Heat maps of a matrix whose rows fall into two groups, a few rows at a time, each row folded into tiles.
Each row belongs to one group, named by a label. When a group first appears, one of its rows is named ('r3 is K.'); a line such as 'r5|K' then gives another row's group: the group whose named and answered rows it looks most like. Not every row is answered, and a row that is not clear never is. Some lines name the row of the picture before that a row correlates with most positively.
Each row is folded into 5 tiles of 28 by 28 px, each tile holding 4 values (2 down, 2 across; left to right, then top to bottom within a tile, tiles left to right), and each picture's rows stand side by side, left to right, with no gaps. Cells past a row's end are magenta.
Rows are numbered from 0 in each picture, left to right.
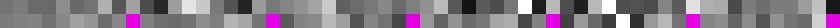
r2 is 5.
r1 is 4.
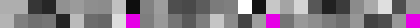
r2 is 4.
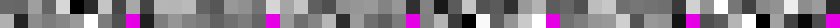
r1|5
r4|5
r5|5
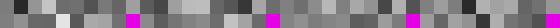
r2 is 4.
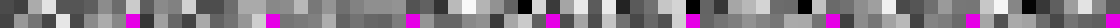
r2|5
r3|4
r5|4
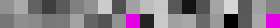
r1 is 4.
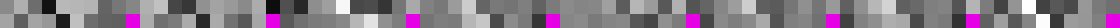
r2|4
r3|5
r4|4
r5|5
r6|5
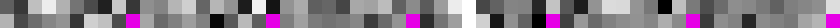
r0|4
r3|5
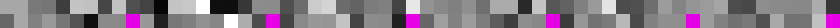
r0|4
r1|4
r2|5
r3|4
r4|5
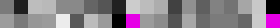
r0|5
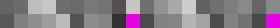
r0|5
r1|5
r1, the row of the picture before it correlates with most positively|0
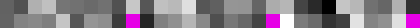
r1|5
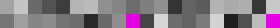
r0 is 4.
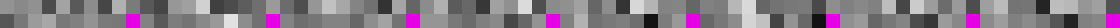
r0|4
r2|4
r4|4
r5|5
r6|4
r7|4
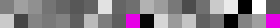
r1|4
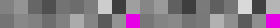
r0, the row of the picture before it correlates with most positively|0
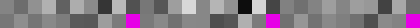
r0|4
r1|4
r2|4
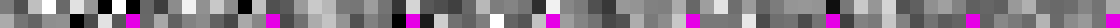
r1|4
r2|5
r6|5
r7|5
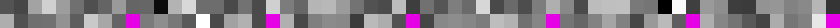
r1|5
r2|4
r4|4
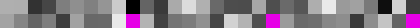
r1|4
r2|4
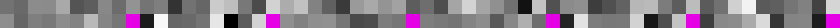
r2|4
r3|4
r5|5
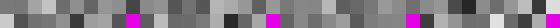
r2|5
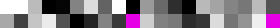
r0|4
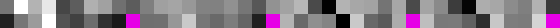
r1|5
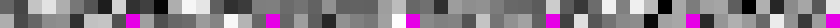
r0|4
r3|5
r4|4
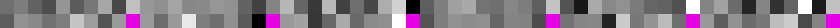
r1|5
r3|5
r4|5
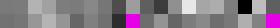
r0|5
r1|4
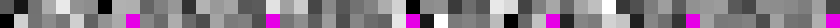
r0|4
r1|5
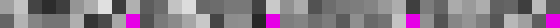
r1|5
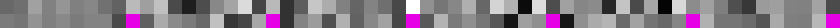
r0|5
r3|4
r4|4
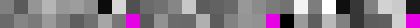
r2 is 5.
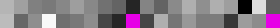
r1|4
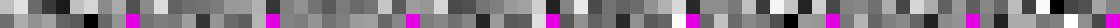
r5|4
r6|4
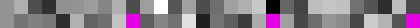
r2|4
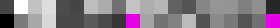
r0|5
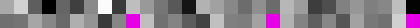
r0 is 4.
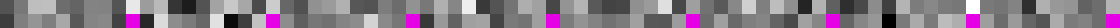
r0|5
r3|5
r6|5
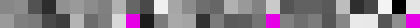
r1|5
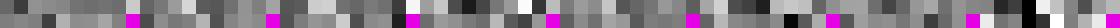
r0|5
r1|5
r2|5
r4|5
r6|4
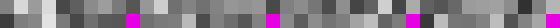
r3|4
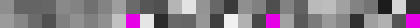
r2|4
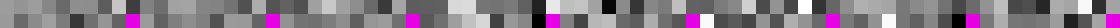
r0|4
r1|4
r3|5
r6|5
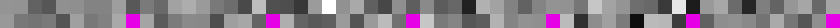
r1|4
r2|4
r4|4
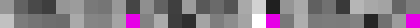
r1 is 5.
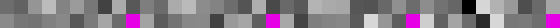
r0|4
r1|4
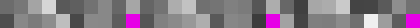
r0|5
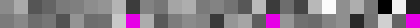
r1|4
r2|4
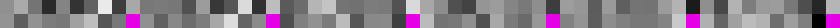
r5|5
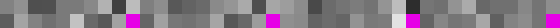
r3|5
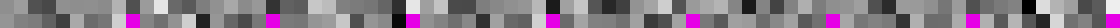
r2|5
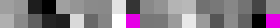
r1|5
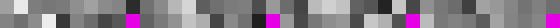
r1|5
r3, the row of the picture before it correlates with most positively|0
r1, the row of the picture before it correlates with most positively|1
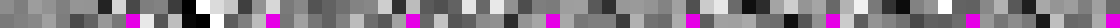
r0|4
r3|4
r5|4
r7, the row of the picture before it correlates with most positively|3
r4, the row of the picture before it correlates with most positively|3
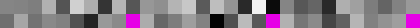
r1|4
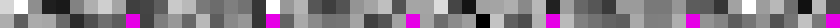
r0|4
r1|5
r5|4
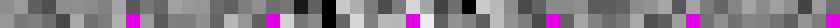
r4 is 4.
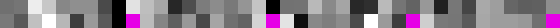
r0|5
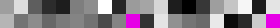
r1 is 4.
